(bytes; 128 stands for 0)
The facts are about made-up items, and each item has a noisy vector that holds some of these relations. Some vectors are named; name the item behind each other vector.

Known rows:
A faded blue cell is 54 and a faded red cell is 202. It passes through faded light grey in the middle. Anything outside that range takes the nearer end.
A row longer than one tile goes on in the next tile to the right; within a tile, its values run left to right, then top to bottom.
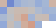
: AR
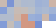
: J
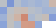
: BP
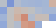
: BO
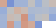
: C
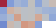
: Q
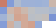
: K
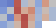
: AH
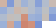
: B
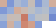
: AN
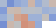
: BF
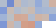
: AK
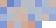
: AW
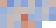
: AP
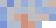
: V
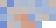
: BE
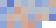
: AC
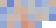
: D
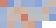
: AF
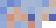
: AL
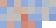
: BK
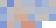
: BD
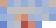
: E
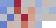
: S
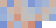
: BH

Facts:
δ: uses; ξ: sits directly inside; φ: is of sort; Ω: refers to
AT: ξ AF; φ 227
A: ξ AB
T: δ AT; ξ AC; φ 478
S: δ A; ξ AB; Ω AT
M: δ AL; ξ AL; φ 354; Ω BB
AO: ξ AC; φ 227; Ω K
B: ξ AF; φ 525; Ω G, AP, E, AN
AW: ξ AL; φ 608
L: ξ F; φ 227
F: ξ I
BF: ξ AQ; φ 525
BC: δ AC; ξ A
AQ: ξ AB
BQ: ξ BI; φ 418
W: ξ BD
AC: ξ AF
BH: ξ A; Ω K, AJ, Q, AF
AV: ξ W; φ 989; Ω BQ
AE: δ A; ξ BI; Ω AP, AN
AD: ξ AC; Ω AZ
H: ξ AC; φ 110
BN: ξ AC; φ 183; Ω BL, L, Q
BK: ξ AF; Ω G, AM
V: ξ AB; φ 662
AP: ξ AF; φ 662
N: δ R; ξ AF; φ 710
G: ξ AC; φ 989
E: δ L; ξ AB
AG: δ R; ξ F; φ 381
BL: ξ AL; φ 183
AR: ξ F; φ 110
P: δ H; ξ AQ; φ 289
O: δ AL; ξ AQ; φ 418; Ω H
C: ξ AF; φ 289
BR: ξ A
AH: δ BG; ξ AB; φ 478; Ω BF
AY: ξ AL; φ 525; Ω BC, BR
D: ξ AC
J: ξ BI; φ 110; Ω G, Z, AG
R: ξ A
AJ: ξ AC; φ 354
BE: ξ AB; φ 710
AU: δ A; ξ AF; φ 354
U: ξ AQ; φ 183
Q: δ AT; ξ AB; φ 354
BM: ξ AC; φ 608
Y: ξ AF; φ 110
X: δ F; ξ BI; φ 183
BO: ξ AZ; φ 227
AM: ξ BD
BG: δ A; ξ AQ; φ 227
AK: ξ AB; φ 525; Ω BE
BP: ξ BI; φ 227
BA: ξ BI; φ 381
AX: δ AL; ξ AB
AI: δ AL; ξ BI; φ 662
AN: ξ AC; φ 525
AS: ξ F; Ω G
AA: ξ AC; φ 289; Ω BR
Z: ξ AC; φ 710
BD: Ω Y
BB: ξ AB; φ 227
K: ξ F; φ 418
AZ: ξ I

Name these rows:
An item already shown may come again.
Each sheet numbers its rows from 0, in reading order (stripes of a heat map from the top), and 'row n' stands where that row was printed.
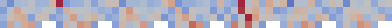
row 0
F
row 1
Q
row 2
L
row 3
O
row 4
AU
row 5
AA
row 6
AY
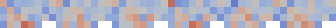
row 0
O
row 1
C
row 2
BR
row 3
M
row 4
H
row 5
U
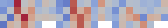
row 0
S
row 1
AH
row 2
R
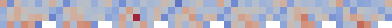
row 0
BN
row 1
AV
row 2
AT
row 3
H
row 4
AQ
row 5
BQ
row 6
AX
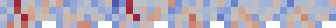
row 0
AU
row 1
AI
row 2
A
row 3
G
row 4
F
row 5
H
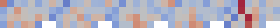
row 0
AJ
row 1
H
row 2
V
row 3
N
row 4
AE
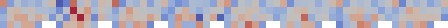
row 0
BL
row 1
BG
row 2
AJ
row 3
AL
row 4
X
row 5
Y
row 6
BC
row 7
AO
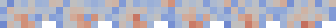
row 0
AQ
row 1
BR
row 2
AM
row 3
BC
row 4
P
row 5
T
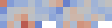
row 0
AG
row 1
BA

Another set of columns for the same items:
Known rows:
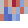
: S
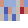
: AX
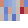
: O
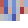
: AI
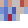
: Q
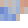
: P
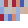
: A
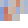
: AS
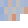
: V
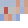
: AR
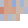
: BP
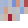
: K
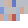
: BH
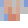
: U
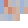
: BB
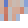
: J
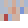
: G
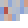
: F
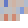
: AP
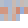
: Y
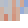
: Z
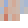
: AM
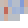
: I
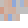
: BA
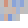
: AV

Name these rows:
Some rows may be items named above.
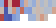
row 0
BG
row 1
V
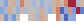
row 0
BC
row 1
C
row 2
AE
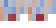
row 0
AJ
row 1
BN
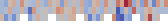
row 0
BC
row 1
R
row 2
BQ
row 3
BC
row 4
S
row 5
L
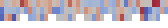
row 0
AG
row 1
X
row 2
E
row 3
AA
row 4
L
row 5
AU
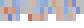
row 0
AY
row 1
AF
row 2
AC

